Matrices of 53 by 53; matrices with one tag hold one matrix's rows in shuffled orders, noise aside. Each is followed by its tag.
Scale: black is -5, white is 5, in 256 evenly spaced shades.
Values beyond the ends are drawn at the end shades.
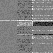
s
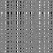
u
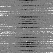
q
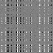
u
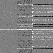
s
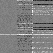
s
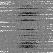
q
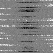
q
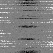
q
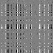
u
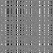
u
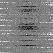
q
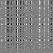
u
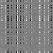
u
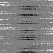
q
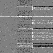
s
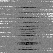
q
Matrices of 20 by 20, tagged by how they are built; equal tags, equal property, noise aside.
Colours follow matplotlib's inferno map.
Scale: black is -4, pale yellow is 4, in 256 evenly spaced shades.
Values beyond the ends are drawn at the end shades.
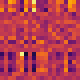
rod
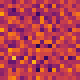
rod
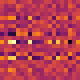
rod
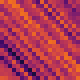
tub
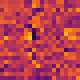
rod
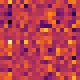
rod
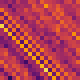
tub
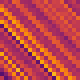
tub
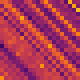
tub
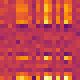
rod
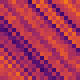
tub
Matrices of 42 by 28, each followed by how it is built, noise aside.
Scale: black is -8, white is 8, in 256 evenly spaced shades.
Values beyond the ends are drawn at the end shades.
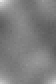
smooth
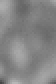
smooth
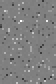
sparse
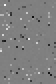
sparse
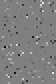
sparse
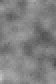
smooth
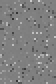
sparse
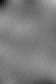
smooth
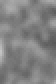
smooth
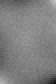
smooth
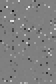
sparse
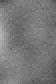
smooth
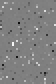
sparse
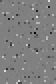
sparse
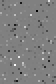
sparse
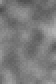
smooth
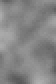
smooth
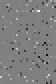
sparse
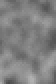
smooth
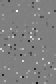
sparse
